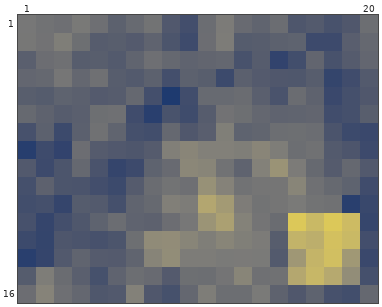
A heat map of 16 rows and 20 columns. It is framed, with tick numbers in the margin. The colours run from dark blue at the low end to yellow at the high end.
An odd patch, higher than its surroundings, sits in the bottom right. The values are skewed, with a long tail toward high values. The ninth with the highest average is the bottom right. The halves do not mirror each other. The field is mottled with small blotches. Values change most from cell to cell in the bottom right.
